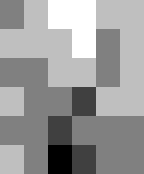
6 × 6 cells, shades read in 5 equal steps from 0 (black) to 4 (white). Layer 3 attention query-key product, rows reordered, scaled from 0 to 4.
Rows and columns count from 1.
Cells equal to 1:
3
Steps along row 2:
same same up down up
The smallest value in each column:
2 2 0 1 2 2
